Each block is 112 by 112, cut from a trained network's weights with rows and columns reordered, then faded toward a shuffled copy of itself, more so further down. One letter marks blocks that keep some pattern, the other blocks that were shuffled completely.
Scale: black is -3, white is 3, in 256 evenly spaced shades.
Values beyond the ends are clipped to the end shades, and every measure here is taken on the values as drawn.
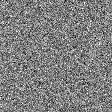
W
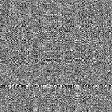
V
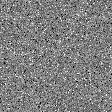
W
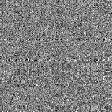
V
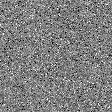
W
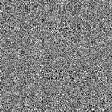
V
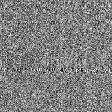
V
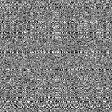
V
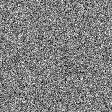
W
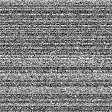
V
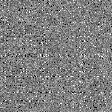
V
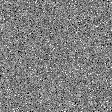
W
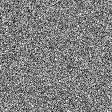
W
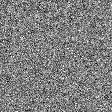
W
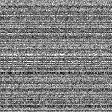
V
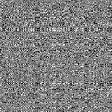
V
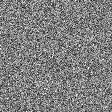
W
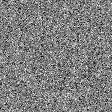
W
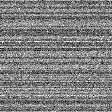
V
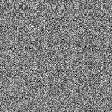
V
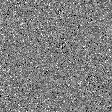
W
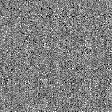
V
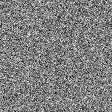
W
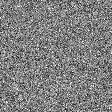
W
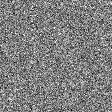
W
